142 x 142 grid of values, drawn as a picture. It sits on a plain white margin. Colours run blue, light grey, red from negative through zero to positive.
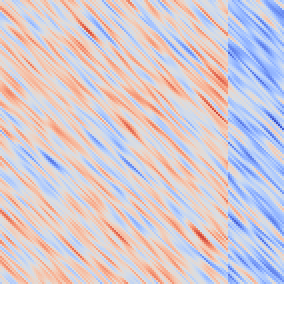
Mirror symmetry: none. Grain: diagonal, down to the right. Seam: vertical, 80% of the way across, the left part higher.
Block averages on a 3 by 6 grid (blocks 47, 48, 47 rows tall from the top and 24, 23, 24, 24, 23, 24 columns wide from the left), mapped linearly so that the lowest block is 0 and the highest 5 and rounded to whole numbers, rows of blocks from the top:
554440 / 444541 / 555541
